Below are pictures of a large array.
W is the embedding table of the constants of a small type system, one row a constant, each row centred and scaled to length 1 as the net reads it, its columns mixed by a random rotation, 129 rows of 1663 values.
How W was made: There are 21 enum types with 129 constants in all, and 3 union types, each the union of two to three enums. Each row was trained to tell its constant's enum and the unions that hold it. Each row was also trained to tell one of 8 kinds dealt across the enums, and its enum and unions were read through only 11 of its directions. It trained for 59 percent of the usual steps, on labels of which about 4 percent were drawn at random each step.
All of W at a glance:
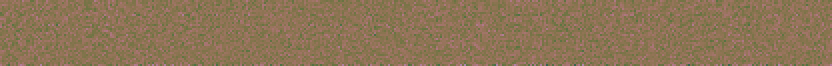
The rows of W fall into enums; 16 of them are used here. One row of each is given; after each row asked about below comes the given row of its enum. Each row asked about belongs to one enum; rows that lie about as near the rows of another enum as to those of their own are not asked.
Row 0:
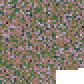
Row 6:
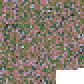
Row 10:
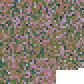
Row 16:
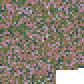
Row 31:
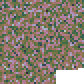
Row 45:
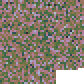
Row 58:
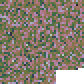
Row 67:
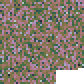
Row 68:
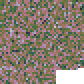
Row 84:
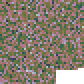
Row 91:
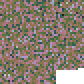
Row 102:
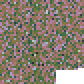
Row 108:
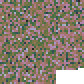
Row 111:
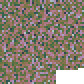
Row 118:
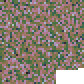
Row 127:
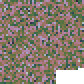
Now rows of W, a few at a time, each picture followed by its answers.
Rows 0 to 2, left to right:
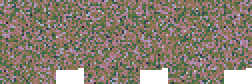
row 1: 84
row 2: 127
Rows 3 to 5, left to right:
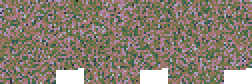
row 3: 0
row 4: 0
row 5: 16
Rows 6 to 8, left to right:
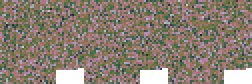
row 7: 31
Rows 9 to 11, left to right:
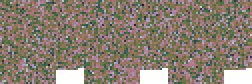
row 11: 102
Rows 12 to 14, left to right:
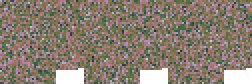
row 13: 102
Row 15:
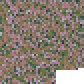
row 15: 31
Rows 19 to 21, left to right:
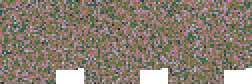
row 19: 6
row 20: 111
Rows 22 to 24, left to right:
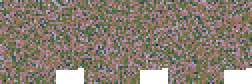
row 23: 6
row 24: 118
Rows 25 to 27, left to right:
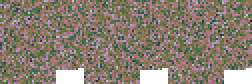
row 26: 67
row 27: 0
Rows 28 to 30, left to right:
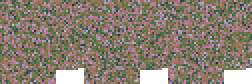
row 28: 31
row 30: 68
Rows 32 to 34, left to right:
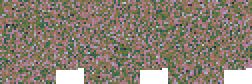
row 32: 6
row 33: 67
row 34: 10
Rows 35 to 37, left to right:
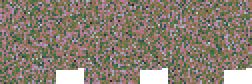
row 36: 45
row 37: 102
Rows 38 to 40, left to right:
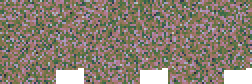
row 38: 84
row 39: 91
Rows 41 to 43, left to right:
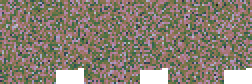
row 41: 102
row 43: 45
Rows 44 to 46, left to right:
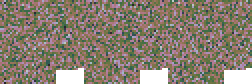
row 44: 127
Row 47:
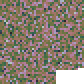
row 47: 84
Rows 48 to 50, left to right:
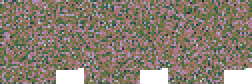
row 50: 111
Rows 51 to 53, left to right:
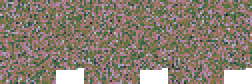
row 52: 45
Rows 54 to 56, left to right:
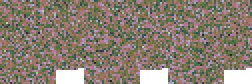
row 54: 111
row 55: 68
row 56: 31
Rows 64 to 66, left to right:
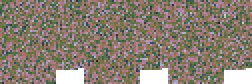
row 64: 6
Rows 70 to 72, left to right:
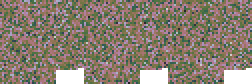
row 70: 0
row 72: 6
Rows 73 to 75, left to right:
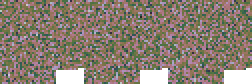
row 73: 45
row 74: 45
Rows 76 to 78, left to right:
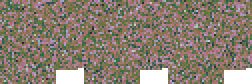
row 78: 31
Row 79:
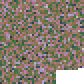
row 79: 0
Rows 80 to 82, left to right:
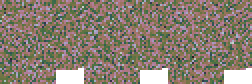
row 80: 108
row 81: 68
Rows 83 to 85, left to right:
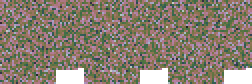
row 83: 67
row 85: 84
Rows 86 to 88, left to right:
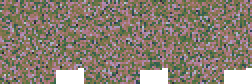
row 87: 127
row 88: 127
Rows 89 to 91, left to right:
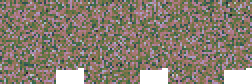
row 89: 45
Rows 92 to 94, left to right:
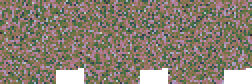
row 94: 67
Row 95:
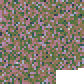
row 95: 102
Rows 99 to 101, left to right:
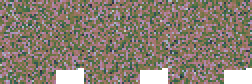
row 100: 31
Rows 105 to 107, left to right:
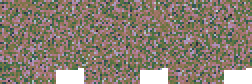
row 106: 111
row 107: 108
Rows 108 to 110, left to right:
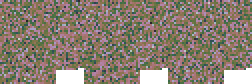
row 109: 108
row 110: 84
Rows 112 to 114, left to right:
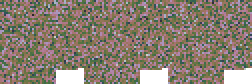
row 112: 84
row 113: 6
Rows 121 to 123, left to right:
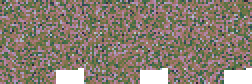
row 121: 58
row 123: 0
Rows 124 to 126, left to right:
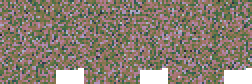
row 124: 102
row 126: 68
